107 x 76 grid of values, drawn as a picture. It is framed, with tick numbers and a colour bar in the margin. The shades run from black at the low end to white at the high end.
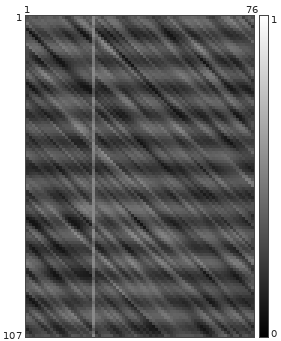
There is no overall slope. Column 23 differs from the columns beside it. On average the colour sits 30% of the way up the scale. Horizontal stripes repeat 12 times down the table.
